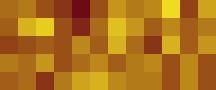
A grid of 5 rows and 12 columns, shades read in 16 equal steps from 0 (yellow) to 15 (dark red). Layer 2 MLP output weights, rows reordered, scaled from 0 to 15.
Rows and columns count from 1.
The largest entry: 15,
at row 1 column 5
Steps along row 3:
down down up down up down up up down up down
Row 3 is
11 10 9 10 6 9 3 8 12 3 9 5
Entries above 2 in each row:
11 10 12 12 12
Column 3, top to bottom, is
10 1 9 5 12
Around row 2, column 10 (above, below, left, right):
0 3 9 9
